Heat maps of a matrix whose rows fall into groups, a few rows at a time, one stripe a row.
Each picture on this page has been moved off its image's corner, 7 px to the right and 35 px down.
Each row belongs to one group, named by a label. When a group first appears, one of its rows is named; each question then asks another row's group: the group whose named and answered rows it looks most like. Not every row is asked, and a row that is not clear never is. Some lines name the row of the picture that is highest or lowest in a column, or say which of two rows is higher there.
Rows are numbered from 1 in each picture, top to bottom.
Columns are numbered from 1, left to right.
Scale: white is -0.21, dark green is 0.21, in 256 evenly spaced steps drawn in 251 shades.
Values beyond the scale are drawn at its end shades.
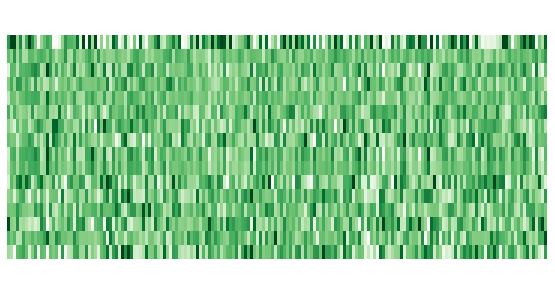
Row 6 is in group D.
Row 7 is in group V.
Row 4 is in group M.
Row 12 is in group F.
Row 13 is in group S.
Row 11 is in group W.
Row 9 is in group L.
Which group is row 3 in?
L
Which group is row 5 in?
L
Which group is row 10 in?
L
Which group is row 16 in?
F
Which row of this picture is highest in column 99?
1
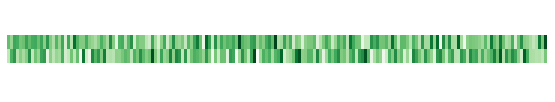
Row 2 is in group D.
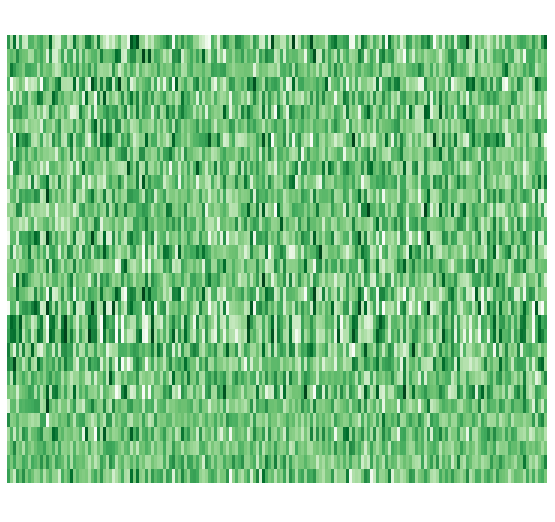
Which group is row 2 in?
S
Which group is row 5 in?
V
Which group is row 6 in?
M
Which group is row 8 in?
W
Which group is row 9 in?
M
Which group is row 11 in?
D
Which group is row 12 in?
L
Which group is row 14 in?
D
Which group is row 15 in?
L
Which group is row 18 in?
W
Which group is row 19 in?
S
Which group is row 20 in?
L
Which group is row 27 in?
L
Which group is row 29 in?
V
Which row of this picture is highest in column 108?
10
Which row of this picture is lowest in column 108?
4
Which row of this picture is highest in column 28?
22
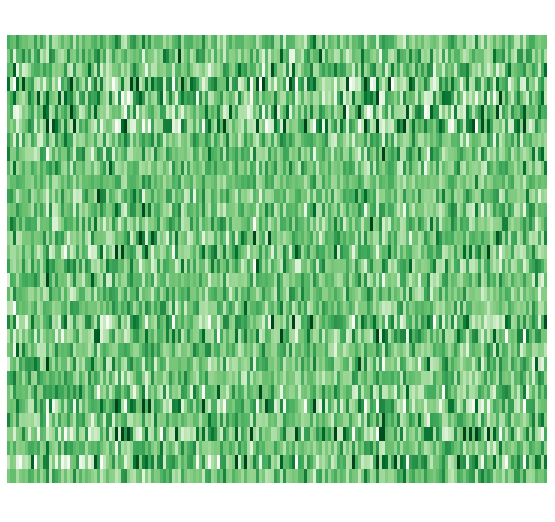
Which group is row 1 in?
S
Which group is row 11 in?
S
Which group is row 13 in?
S
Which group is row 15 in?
D
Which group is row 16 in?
F
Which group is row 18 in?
L
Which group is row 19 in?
M
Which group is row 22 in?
D
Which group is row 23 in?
W
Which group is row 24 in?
L
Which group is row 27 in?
S
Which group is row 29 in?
F
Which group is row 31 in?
D
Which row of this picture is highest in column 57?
29
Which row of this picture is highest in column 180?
21
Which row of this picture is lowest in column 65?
21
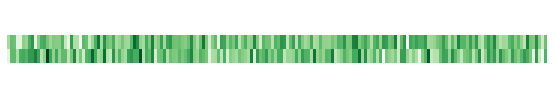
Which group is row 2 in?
L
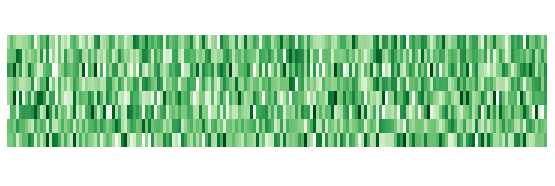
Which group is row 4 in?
D
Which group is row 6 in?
L
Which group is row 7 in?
S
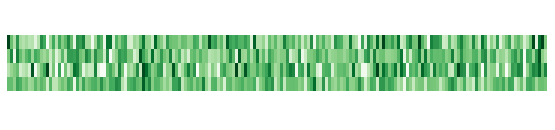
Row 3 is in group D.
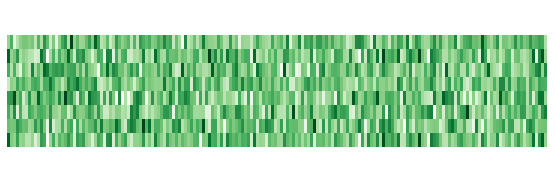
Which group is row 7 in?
S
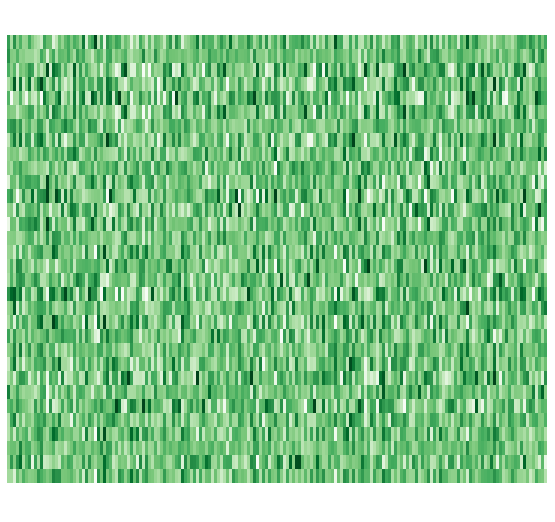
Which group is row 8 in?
W
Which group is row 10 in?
M
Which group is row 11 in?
L
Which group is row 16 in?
V
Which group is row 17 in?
M
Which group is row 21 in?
V
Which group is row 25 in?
F
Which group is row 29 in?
V
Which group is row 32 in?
V
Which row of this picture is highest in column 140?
17
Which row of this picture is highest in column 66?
27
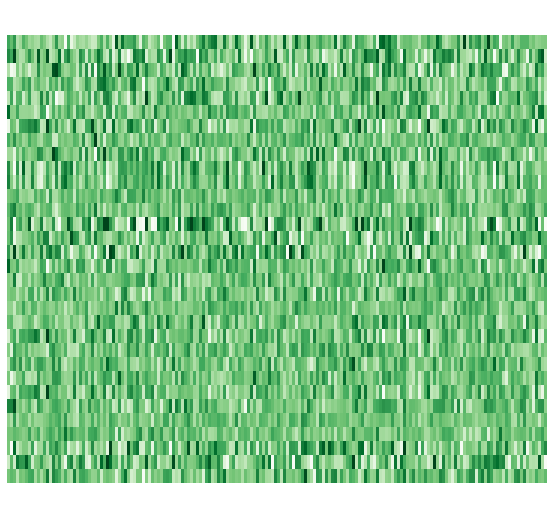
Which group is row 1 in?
F
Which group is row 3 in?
V
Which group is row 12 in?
S
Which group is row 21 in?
D
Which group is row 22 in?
L
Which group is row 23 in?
M
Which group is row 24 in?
W
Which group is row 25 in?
V
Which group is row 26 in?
L
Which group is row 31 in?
W
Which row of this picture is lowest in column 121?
15
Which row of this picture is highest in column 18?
2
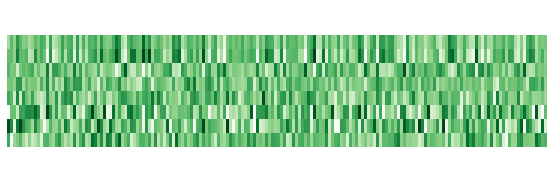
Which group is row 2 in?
S
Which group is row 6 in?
L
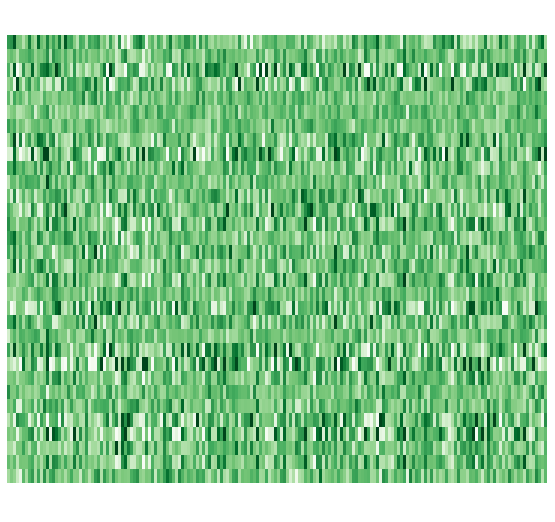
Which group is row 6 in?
D
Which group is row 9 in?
D
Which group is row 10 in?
M
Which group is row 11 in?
L
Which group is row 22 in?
L
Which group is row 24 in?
F
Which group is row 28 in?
F
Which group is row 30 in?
F
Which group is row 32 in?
D
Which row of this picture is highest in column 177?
20
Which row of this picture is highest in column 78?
4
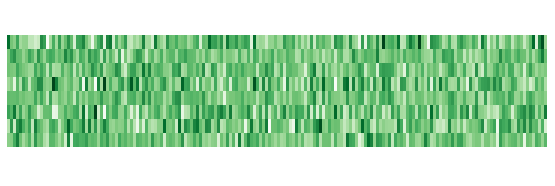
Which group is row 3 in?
S
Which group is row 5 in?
S
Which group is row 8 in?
M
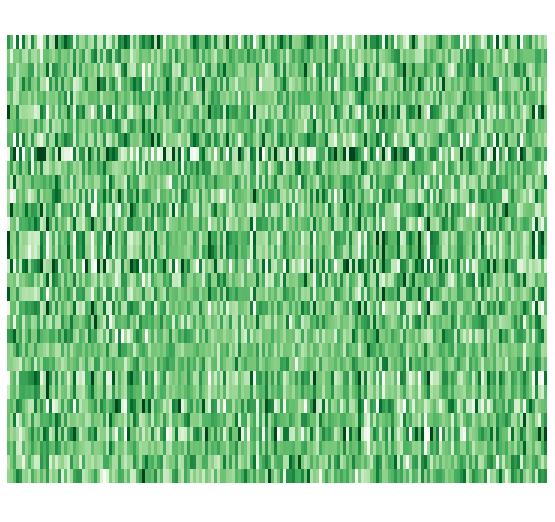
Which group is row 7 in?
S
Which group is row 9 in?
W
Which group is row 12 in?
V
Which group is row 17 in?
V
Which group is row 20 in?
L
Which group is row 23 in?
M
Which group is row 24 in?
D
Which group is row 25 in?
L
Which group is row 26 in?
L
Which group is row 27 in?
S
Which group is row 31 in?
D
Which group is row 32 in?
D
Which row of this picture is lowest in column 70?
9
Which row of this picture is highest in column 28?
9
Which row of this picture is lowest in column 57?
17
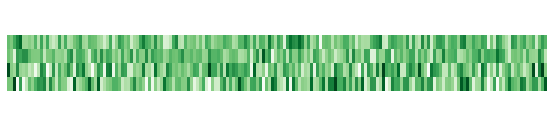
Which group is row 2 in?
W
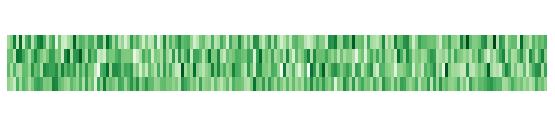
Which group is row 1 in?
W
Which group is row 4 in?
V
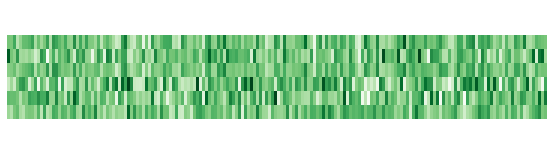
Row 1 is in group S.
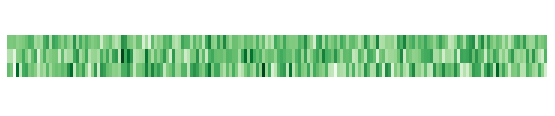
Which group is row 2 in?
F
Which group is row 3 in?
W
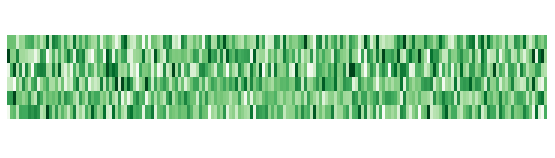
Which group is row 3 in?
W
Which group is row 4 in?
F
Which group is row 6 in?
L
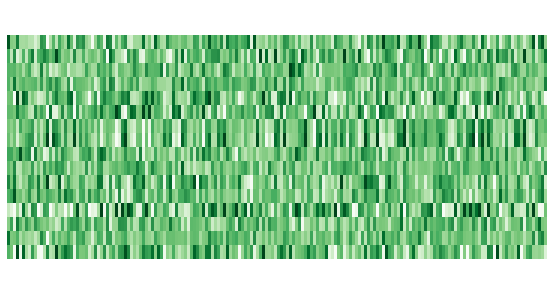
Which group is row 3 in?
D
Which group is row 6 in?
S
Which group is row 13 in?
F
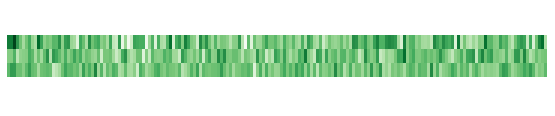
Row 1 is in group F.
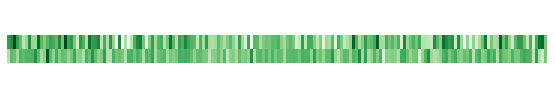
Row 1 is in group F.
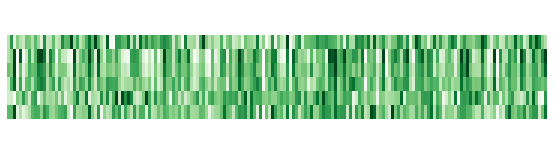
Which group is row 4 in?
W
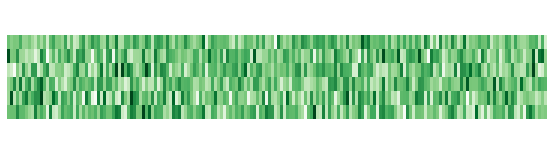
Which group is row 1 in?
M
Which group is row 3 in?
F
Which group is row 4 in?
W
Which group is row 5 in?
V
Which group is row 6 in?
S
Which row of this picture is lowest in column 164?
4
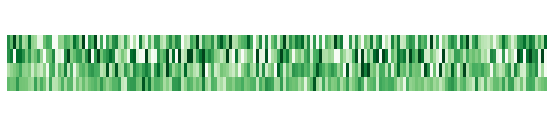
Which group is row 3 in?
M
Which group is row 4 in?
S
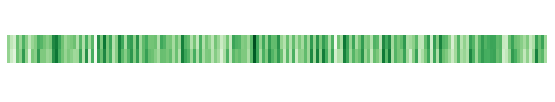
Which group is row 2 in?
V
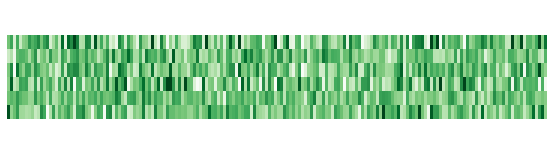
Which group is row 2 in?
F
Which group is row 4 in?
M
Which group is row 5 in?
S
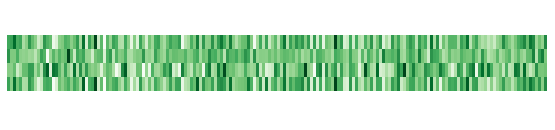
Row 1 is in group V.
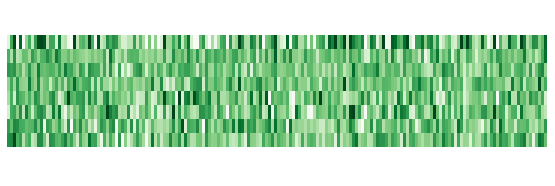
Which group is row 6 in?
W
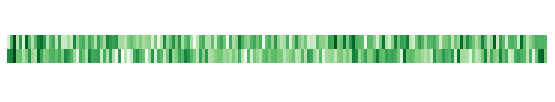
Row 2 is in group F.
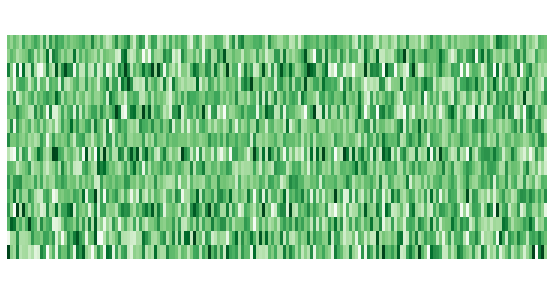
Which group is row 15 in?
D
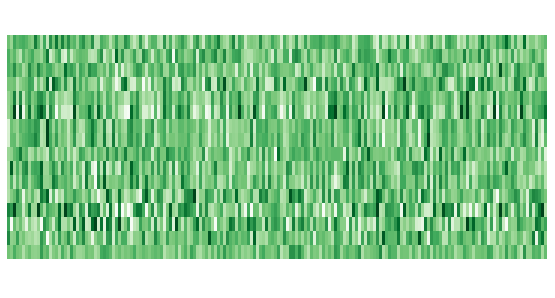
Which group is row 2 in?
F
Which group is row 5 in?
W
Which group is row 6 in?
W
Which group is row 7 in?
L
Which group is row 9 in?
M
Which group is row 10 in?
V
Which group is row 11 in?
V
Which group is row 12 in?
D
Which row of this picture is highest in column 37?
2
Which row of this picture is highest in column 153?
9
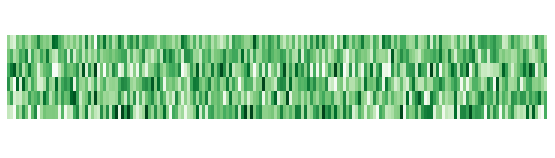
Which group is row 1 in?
V
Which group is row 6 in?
F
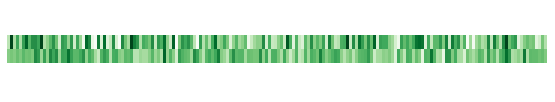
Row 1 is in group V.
